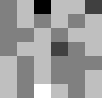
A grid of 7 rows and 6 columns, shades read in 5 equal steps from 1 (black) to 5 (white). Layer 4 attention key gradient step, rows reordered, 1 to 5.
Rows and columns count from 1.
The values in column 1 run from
3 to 4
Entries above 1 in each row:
5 6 6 6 6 6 6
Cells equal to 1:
1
